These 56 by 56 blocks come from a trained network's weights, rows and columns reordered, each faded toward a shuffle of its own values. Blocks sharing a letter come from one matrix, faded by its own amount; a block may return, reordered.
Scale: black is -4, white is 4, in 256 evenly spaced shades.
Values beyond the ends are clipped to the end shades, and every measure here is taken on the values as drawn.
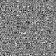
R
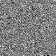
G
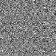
R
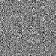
R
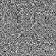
R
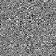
R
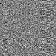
R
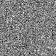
G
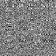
R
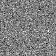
G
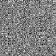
R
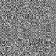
R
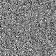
G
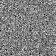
G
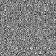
R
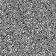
G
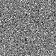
G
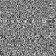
R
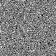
G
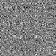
R
